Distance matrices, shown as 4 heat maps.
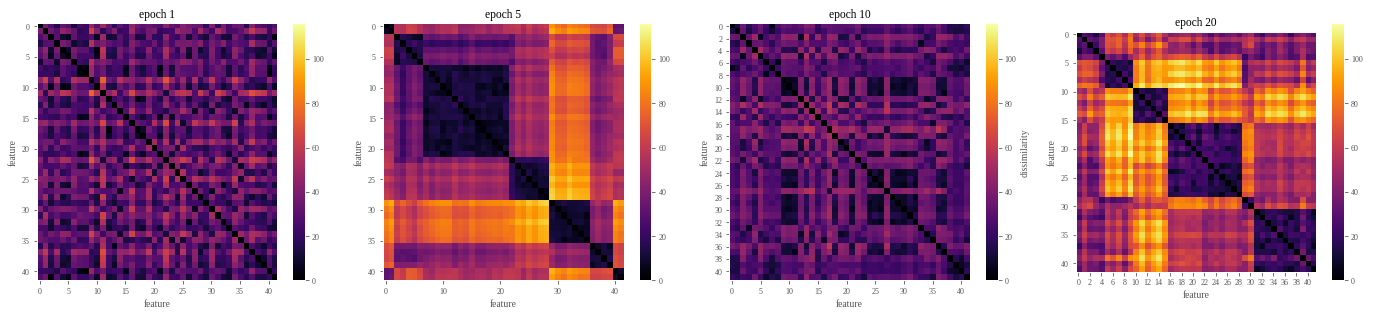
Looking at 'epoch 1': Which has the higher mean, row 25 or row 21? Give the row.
25
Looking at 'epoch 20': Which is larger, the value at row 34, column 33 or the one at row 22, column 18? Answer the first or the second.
the second
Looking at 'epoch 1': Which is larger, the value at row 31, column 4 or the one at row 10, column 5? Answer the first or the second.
the first
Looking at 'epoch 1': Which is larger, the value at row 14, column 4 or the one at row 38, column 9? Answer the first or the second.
the first
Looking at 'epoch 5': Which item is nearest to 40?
41
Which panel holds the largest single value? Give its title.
epoch 20
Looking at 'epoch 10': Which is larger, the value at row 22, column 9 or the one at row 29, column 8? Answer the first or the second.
the first
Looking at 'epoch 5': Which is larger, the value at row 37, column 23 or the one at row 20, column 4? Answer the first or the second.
the first
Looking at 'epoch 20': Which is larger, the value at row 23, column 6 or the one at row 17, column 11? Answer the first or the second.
the second
